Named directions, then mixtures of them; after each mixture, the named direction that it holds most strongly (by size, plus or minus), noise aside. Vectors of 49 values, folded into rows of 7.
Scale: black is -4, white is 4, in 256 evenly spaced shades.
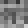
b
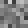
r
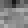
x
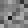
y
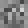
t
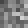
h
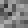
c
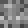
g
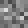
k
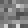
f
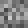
t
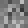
t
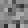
f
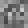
t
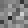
y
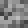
c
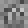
t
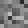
y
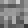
b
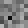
y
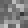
f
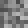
h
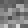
f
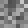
y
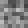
h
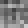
b
